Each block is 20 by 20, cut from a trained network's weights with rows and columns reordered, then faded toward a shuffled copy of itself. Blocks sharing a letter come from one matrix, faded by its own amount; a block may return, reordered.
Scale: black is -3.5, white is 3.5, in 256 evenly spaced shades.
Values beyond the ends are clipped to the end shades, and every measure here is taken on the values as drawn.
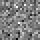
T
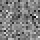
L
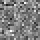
T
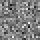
L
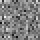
L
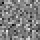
T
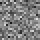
L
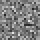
T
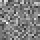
T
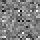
L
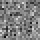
T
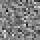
T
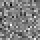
T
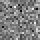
T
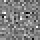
L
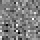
L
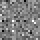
L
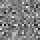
T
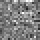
L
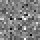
L
